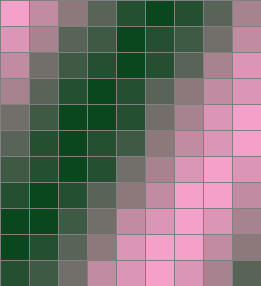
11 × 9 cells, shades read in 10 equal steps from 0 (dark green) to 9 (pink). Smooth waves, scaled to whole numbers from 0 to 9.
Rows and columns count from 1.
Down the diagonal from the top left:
9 6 2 0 1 5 8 9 6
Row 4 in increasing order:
0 1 1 3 3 5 6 7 8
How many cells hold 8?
12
